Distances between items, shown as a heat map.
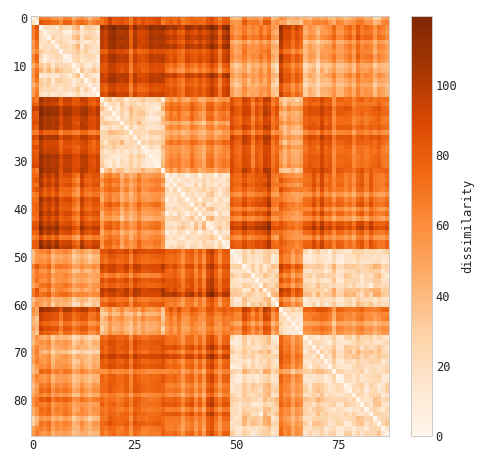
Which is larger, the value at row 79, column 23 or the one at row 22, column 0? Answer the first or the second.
the second
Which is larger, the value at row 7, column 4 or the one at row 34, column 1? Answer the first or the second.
the second
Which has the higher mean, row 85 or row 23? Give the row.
23
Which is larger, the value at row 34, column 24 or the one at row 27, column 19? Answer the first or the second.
the first
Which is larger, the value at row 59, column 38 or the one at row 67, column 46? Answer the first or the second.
the first
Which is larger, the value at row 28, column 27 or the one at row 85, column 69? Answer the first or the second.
the second
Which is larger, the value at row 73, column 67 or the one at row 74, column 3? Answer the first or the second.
the second
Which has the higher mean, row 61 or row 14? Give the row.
61
